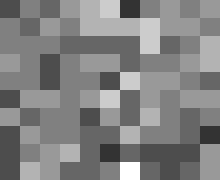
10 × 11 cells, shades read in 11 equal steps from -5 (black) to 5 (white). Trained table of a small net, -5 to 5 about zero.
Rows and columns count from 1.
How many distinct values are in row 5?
5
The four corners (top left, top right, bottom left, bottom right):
-2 1 -2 1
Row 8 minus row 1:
0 1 1 -1 -3 -4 5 0 -1 -1 -4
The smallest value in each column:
-2 -1 -2 -1 -2 -3 -3 -2 -2 -2 -3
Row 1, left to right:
-2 0 -1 1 2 3 -3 0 1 0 1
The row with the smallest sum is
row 9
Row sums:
2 11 0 3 0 6 -1 -5 -9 1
